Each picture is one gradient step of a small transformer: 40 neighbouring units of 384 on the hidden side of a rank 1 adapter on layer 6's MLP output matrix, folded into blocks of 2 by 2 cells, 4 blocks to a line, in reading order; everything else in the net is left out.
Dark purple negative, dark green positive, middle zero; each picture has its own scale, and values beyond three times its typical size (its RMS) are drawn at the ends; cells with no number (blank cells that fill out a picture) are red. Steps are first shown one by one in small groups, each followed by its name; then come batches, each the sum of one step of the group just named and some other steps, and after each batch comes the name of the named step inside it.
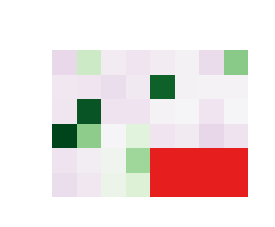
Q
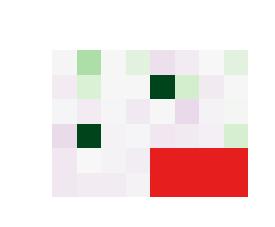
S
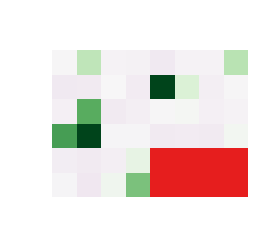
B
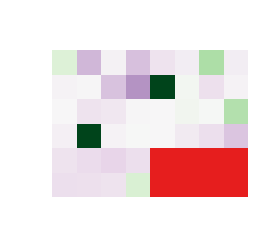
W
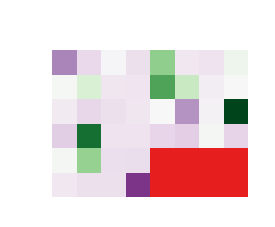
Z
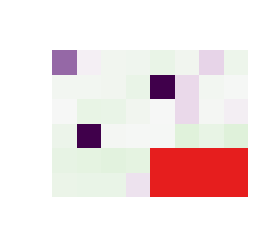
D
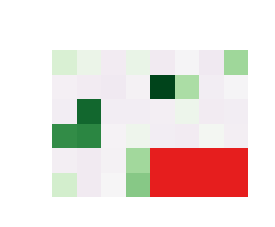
Q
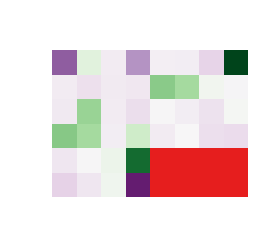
Q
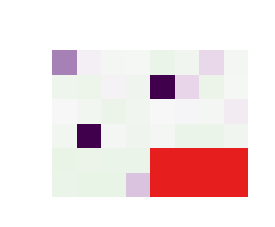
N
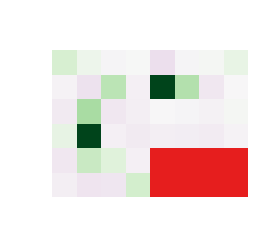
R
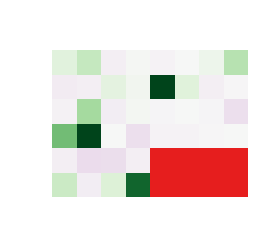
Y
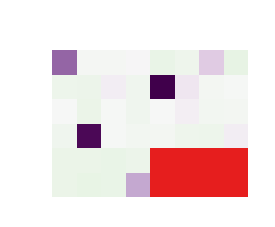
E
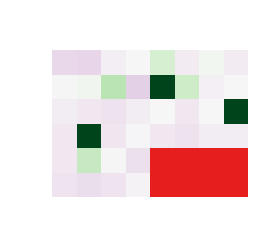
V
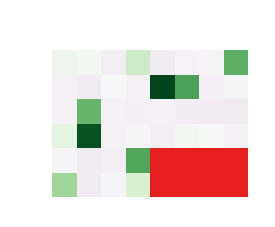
Y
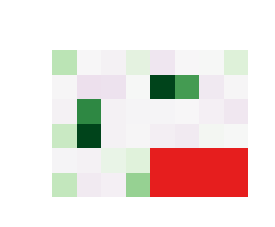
R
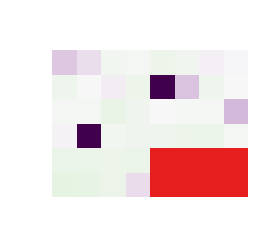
N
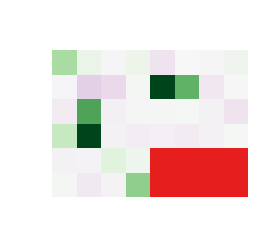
R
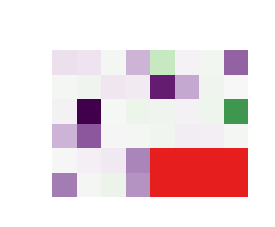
V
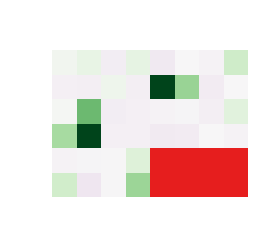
Y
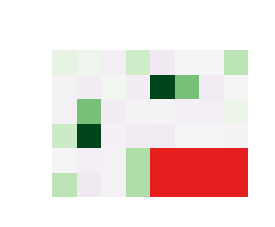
Y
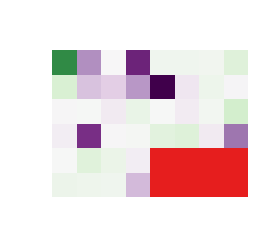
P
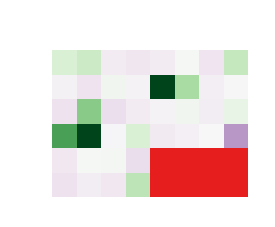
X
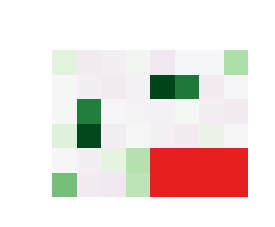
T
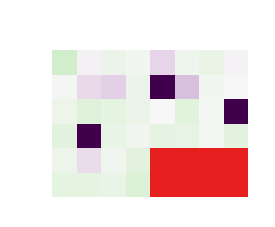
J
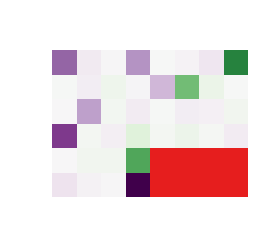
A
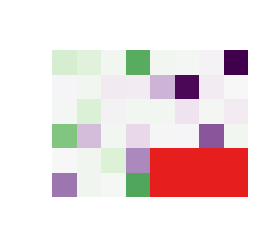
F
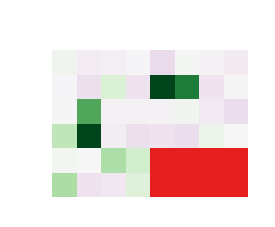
T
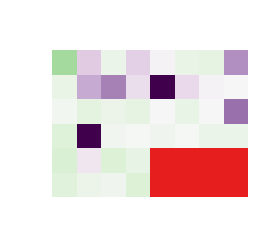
P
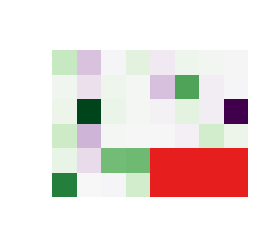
T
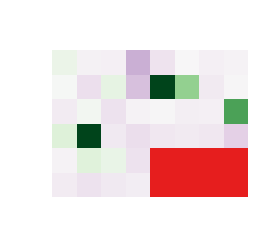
P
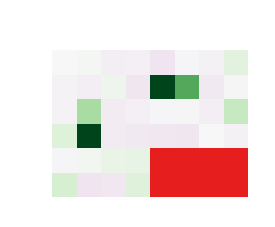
T
